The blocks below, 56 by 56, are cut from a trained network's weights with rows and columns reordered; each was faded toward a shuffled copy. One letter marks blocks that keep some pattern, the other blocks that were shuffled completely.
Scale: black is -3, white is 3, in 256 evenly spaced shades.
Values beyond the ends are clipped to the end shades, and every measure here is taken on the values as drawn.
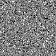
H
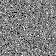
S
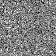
H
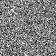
S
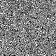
S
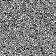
H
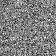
H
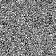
H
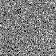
H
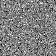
S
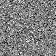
S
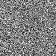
H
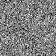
H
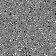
S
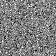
S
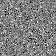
S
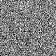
H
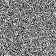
S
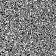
H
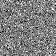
S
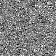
H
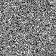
S
